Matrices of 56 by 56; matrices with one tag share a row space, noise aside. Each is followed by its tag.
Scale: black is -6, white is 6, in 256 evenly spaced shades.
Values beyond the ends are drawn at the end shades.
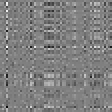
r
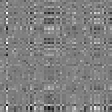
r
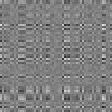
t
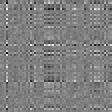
r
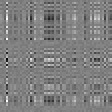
r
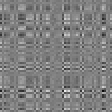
t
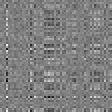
r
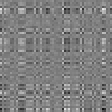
t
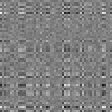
t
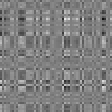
t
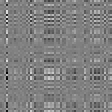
r
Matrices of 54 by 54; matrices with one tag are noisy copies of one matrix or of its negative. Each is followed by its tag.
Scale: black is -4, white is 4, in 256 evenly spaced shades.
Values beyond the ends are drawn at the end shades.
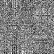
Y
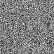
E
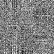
Y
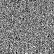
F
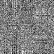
Y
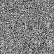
E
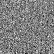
F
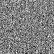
F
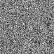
E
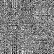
Y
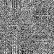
Y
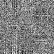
Y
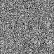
E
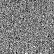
F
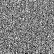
F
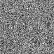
E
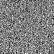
F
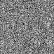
E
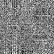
Y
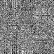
Y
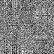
Y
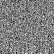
F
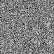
E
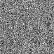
E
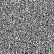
F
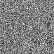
E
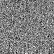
F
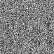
E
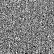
F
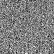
F
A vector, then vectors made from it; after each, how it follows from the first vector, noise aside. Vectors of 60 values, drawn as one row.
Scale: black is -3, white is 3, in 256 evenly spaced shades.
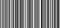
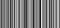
negated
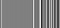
partly zeroed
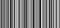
negated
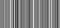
partly zeroed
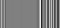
partly zeroed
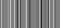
partly zeroed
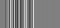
partly zeroed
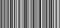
negated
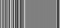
partly zeroed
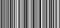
negated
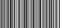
negated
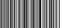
negated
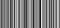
negated
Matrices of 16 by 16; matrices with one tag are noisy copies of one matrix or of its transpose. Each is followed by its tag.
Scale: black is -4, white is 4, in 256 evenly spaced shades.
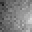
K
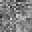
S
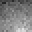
K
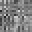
S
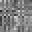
S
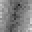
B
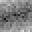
B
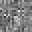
S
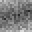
B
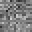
S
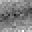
B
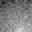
K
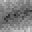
B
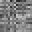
S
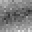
B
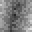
B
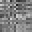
S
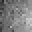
K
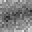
B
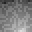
K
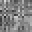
S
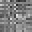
S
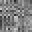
S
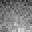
K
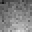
K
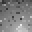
K
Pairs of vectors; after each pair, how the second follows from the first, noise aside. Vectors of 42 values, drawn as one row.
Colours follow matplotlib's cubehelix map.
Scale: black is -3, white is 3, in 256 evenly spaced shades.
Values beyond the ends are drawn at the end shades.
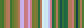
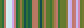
wrapped around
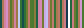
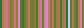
shrunk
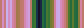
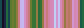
wrapped around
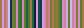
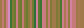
shrunk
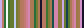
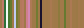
partly zeroed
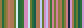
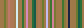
partly zeroed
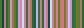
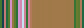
partly zeroed
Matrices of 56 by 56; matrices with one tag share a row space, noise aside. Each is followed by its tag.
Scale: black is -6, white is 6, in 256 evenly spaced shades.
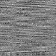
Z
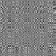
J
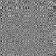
J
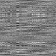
Z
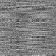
Z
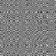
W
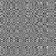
W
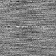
Z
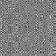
J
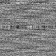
Z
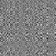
W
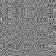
J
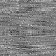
Z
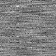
Z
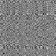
W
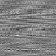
Z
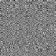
W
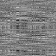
Z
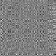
J
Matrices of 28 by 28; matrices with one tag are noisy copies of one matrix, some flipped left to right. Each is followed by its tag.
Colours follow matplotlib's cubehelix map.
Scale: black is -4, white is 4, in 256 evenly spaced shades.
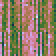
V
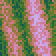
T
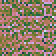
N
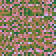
N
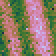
T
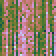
V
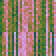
V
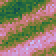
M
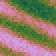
M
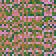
N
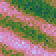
M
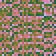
N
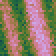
T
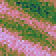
M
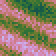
M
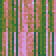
V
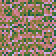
N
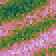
M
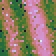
T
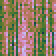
V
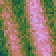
T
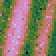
T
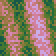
T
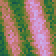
T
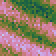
M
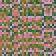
N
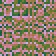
N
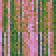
V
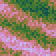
M
